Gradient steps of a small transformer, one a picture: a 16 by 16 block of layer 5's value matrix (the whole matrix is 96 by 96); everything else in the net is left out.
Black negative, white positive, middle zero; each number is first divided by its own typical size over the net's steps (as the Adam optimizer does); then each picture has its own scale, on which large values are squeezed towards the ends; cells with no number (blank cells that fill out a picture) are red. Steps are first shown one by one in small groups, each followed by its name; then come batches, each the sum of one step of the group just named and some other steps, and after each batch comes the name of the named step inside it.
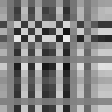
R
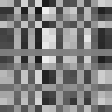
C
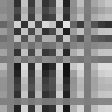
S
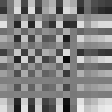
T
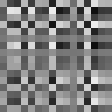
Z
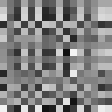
R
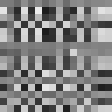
S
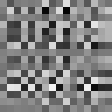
Z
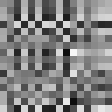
R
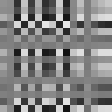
S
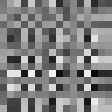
R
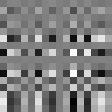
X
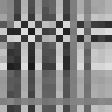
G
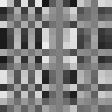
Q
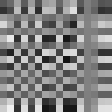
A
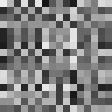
Q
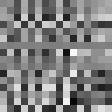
X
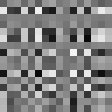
X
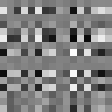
X
